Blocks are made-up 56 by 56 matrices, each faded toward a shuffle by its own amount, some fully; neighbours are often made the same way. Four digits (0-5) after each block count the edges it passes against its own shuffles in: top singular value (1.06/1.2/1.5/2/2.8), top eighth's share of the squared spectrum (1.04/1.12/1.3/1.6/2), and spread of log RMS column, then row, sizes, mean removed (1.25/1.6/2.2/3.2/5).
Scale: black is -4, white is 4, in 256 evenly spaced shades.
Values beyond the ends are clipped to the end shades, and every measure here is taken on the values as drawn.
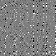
4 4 2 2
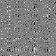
4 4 2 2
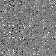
3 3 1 1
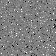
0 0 0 0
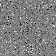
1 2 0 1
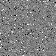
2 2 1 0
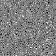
3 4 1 1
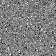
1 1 0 0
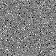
2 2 0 0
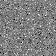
1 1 0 0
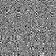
3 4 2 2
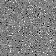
3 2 1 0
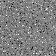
0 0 0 0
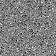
0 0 0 0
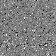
1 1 0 1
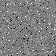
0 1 0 0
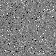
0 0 0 1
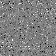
1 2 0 1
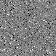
0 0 1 0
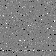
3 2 0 0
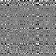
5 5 3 4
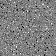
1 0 0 0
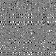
4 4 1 3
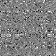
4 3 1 2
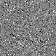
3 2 0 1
